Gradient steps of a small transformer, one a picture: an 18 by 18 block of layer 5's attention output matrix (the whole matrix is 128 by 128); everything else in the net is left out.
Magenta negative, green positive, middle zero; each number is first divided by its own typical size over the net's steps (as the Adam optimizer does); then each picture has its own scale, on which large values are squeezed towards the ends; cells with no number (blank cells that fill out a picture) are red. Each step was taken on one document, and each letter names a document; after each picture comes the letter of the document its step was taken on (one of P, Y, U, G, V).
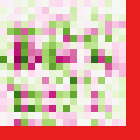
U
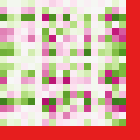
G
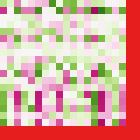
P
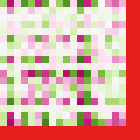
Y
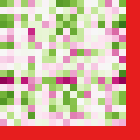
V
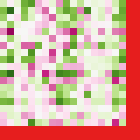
V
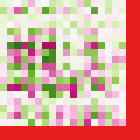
U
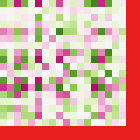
P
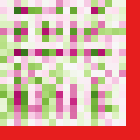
U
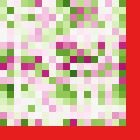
V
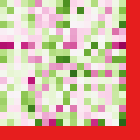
V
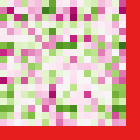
V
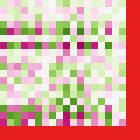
Y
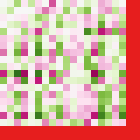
P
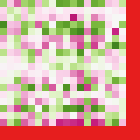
Y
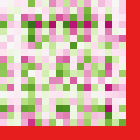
Y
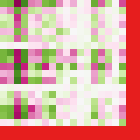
U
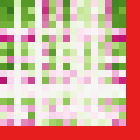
G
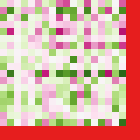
V
